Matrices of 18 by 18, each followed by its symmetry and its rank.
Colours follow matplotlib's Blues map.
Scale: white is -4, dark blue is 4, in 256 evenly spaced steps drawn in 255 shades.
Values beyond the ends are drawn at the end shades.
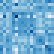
symmetric, rank three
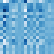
neither, rank two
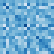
symmetric, rank three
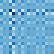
symmetric, rank one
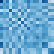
symmetric, rank three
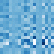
neither, rank two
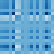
symmetric, rank one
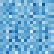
neither, rank three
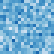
neither, full rank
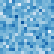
neither, full rank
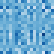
neither, rank three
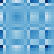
symmetric, rank one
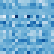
neither, rank three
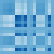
symmetric, rank one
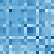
symmetric, rank three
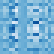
neither, rank two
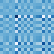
symmetric, rank one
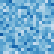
neither, full rank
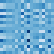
neither, rank two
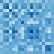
symmetric, rank three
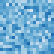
neither, full rank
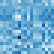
neither, rank three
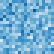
neither, full rank
